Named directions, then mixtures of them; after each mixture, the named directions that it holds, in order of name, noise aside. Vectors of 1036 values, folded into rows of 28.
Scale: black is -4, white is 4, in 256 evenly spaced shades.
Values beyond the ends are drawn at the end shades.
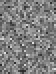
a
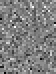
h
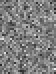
a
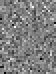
h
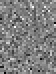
h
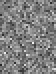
a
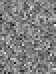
a, h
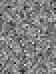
a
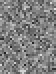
a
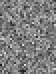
a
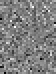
h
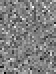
h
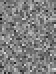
a, h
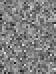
a, h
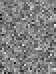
a, h
